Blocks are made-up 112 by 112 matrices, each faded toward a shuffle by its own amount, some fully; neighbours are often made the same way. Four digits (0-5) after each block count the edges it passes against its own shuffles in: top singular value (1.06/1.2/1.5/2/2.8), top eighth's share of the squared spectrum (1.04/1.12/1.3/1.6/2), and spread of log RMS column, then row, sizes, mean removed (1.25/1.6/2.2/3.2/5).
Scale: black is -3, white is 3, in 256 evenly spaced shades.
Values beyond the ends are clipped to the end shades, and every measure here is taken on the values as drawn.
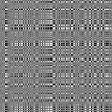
5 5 5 5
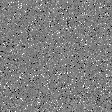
2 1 0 0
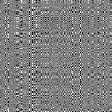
5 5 5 4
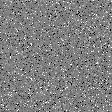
0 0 0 0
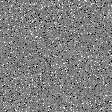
2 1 0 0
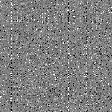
4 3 2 1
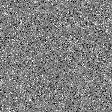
2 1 0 0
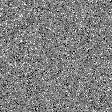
1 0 0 0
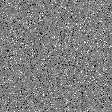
2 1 0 0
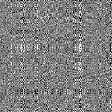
5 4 4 3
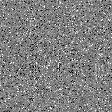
3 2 1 0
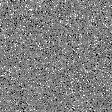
2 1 0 0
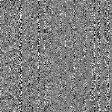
2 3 4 0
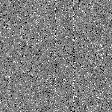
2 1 2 0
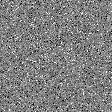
0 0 0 0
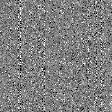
2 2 3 0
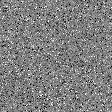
0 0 0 0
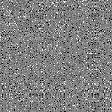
4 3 2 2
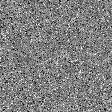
2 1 0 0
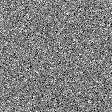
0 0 0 0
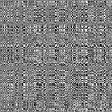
5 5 4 4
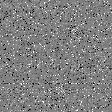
3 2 0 1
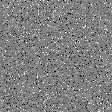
2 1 0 0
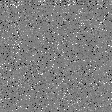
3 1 0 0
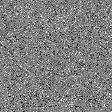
1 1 1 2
